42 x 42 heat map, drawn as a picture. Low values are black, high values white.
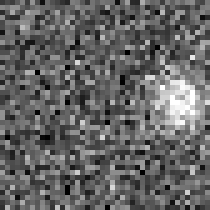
Odd rows or columns: none. Bumps: one, in the middle right. Stripes: none. Mirror symmetry: none. Ninth with the highest average: middle right.
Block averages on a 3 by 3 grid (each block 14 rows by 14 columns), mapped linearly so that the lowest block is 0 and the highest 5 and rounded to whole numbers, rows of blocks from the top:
0 0 0 / 0 0 5 / 0 0 0
